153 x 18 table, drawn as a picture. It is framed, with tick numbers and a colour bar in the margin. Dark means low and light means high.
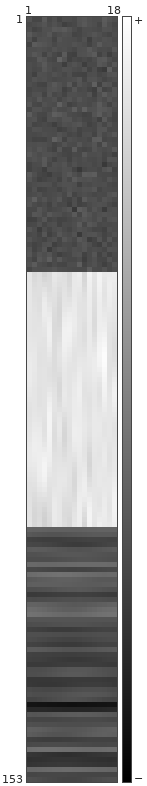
It is made of 3 by 1 panels. Panel 1,1: low, fine-grained, faint in contrast. Panel 2,1: very high, streaked downward, faint in contrast. Panel 3,1: low, streaked across.
